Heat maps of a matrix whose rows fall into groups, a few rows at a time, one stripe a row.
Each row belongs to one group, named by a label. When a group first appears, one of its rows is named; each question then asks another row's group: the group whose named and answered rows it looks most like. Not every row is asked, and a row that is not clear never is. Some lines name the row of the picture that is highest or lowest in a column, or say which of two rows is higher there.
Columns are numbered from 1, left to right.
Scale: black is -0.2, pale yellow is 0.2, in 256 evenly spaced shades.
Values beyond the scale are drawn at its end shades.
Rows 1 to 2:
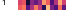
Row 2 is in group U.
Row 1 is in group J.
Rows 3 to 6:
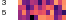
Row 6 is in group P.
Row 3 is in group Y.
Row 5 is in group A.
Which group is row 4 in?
P
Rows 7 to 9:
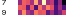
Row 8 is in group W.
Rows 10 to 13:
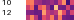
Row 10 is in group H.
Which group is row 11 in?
U
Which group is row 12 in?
P
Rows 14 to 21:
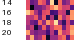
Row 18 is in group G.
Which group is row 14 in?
Y
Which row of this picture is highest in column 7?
14
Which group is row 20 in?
Y
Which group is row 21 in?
H
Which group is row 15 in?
G
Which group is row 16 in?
H
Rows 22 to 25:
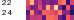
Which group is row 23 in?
G
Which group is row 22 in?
H
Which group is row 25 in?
G
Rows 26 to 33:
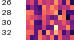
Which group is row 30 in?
J
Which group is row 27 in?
P
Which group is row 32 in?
W
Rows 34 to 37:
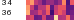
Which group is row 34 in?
H
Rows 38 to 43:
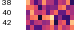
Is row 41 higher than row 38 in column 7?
Yes
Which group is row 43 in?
P
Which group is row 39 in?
H
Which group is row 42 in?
Y
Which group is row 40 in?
U
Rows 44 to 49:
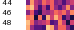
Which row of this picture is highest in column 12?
46
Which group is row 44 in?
A
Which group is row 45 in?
J
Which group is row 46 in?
P
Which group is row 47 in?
W
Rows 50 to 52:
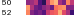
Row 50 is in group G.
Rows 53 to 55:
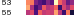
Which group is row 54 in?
J
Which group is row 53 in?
W
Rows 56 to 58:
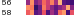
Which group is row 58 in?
H
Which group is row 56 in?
A
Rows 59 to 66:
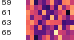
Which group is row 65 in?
W
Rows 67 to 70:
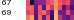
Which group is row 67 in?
G
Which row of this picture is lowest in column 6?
69
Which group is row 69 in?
U
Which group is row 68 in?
W
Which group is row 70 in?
W
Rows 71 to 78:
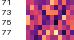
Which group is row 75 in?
Y
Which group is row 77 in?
G
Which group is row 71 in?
J
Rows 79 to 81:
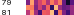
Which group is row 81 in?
A
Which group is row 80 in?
W
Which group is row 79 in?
A
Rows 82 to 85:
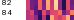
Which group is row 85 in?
J
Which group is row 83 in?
G
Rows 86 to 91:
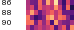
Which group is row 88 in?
A
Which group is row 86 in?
G
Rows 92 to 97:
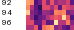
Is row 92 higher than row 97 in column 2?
Yes
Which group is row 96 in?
U
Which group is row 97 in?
A
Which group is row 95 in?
J
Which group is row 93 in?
J
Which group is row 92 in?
J
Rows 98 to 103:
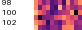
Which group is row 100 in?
H
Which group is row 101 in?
G
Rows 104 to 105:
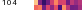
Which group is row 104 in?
J
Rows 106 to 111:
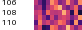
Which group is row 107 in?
J
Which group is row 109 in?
P
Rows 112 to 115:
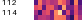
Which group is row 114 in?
G
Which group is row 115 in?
G
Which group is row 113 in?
U
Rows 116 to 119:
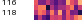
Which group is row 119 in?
P
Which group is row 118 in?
A
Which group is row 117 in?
H
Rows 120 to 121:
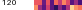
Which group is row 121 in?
Y
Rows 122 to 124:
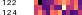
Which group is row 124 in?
A
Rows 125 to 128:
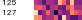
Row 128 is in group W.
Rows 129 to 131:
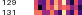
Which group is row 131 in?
U
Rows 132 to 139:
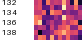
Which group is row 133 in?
U
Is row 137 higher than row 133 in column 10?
No
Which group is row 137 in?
P
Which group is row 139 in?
A
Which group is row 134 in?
A
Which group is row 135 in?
W
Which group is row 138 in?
G
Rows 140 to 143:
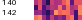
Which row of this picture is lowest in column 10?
140
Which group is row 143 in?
H
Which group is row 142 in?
P
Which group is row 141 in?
P
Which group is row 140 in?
P
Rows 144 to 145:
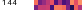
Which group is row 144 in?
Y
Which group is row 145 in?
G
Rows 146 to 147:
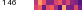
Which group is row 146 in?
A
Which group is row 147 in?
U
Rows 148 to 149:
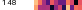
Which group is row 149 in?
Y
